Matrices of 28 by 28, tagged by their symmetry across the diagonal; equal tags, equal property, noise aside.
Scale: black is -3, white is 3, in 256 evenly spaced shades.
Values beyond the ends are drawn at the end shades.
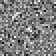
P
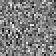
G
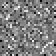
P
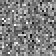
G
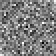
P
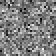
G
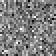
G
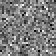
G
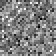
P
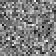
G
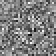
P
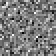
P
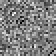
P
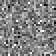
G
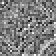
P
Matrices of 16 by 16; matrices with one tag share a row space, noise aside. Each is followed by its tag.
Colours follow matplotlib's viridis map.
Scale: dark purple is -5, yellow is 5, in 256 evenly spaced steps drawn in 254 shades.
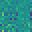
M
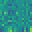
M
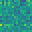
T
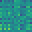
T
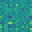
M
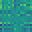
T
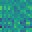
T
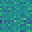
T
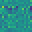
M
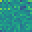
T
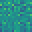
T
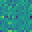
M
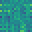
T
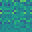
T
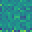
T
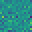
M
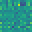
T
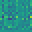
M
